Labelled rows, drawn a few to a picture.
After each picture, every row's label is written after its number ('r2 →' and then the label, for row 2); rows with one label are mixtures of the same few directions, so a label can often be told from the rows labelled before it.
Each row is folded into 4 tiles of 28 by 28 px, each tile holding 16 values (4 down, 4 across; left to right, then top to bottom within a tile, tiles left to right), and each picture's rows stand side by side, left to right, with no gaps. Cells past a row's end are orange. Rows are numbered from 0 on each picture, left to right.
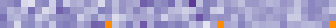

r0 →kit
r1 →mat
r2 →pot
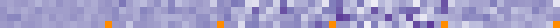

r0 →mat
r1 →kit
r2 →kit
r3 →mat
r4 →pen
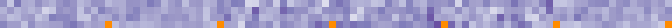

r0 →kit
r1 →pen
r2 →kit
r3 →pen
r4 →kit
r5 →pen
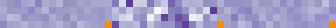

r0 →mat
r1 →kit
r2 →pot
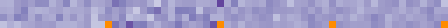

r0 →pen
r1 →pen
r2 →kit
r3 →pen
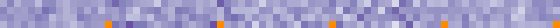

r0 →kit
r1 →pen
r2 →mat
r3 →mat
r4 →pot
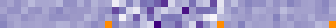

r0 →mat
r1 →pot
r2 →kit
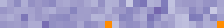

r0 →pot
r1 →kit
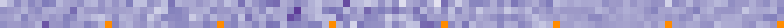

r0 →pot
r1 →kit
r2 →pot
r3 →kit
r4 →kit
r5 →pen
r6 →pot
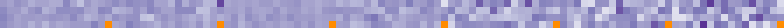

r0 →mat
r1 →pen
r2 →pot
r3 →pen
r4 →mat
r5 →kit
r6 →mat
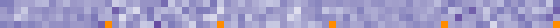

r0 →pen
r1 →pot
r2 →pot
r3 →pot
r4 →pot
